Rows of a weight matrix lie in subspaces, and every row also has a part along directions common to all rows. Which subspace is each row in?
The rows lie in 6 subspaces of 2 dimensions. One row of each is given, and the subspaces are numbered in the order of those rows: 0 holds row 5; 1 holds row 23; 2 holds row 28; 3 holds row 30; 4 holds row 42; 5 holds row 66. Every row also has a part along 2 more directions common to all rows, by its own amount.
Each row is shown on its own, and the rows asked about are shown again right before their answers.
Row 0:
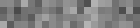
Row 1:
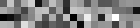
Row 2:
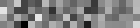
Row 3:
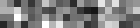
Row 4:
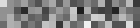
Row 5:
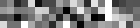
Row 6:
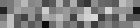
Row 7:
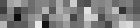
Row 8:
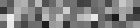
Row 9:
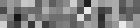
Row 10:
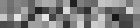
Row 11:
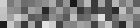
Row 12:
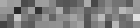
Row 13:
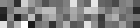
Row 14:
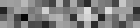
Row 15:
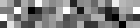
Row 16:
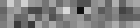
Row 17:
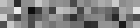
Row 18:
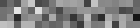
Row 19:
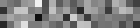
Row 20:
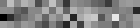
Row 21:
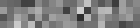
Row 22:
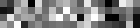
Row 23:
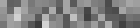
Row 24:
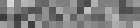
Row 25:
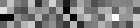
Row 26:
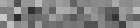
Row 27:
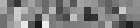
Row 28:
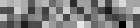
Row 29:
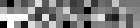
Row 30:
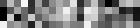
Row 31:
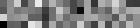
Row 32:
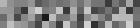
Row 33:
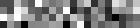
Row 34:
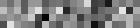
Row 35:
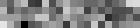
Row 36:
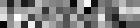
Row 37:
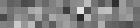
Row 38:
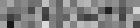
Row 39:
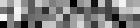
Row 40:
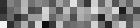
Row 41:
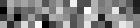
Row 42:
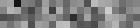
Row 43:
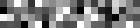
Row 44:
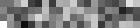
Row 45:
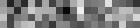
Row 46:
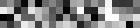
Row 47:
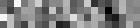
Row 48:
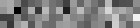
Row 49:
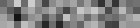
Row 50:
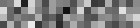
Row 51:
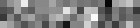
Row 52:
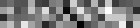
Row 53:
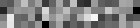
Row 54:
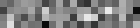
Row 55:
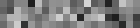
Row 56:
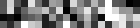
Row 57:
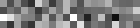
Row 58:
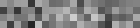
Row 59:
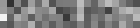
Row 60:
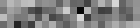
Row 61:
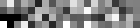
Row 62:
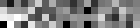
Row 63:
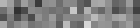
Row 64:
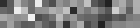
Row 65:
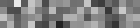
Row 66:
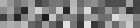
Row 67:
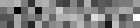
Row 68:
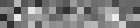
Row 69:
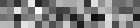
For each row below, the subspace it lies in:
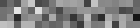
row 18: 0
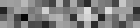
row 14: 2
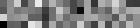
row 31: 1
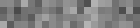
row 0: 5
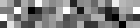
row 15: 4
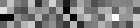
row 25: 0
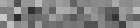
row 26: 4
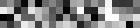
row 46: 4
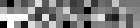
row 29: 2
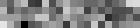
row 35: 1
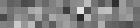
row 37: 3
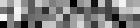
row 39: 2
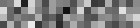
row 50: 4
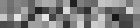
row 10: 5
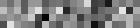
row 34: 5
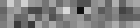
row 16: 3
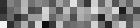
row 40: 5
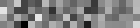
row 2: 1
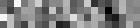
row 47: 4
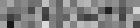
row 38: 2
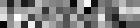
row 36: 3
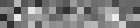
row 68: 4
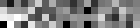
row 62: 2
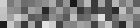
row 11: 5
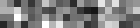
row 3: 4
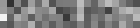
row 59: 3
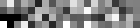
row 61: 2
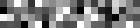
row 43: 1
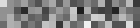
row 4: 5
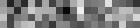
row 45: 3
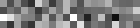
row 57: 0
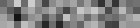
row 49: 4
